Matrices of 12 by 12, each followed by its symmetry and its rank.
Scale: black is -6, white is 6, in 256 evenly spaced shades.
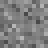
antisymmetric, full rank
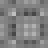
symmetric, rank one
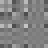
symmetric, rank one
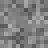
antisymmetric, full rank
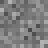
symmetric, full rank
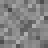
symmetric, full rank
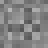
symmetric, rank two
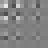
symmetric, rank one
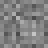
symmetric, rank two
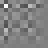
symmetric, rank two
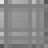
symmetric, rank one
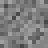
symmetric, full rank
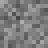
symmetric, full rank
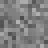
antisymmetric, full rank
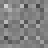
symmetric, rank two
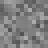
antisymmetric, full rank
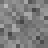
symmetric, full rank
